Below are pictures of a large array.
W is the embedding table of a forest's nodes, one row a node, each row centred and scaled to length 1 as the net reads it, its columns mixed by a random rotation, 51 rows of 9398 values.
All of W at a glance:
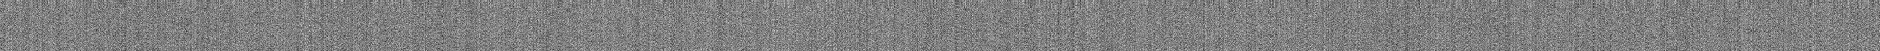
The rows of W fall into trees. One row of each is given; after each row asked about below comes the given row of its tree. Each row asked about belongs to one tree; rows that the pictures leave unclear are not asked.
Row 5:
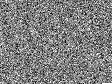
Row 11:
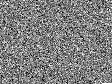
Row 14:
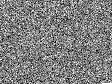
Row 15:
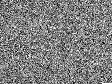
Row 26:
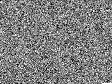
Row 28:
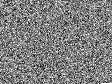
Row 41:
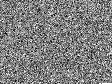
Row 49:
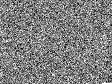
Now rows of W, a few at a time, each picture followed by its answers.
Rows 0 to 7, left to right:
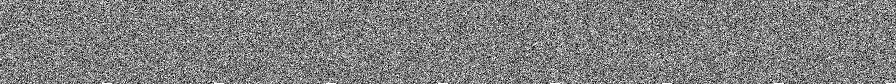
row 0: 14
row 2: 41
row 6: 14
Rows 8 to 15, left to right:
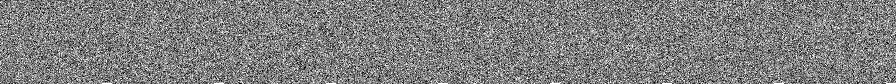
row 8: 26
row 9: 15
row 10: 26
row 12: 49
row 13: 5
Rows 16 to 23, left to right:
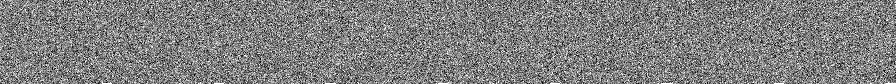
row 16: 14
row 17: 49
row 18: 28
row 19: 41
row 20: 5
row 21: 28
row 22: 5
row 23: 49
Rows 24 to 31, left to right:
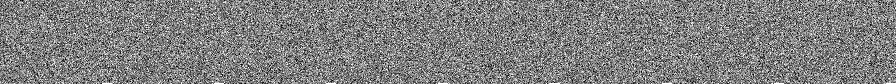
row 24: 15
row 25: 41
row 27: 14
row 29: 15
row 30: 41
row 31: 41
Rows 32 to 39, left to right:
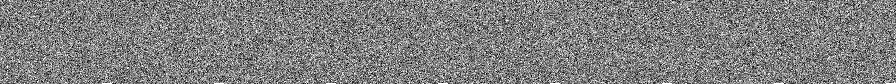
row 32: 14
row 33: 15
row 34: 5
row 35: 14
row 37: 5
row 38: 26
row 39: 14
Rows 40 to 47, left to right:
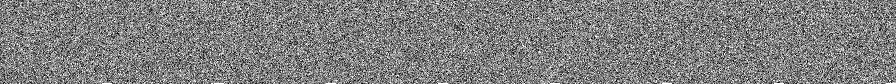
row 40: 15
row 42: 26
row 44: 11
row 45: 41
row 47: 26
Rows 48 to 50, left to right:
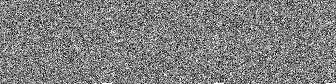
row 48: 11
